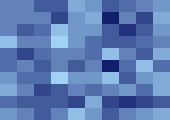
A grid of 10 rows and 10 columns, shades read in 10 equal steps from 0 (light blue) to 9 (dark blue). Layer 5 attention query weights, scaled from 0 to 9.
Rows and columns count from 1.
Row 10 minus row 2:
-1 0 2 -3 -2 1 -3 0 -4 0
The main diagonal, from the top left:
4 4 5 0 4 4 1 3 7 2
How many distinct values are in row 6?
5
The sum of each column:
36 48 54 38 36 35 55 53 47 31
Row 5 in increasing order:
1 2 4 4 4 5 5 5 6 7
